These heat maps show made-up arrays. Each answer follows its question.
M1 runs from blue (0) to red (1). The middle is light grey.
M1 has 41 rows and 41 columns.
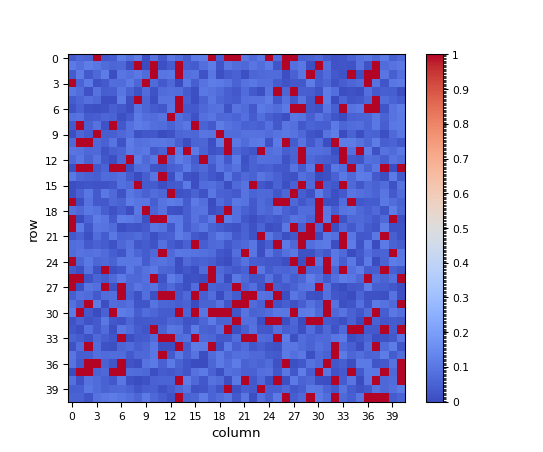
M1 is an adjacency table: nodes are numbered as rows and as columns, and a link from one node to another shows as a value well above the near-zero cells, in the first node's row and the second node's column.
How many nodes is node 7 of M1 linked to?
1
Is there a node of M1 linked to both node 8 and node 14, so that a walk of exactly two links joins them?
no
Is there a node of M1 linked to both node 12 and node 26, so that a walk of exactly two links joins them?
no
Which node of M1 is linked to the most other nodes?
node 30
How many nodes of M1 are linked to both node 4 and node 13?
0
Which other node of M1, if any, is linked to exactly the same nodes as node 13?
node 37
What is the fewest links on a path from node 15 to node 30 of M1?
1
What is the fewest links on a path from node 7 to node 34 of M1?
5
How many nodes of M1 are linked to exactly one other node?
2
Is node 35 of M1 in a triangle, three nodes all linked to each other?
no
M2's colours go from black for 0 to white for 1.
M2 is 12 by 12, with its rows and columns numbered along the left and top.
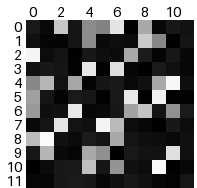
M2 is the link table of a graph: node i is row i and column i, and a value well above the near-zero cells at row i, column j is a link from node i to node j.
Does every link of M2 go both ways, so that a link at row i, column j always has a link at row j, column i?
yes
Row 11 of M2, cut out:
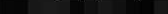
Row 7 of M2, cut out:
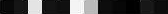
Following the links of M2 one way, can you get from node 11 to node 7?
no
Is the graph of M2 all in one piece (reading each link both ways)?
no
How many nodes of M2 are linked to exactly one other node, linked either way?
0
